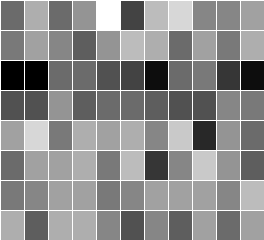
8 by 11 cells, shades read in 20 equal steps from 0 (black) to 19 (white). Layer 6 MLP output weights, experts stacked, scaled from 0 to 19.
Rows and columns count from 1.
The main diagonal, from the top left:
8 12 8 7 12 14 12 7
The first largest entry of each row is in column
5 6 9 3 2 9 11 1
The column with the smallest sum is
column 1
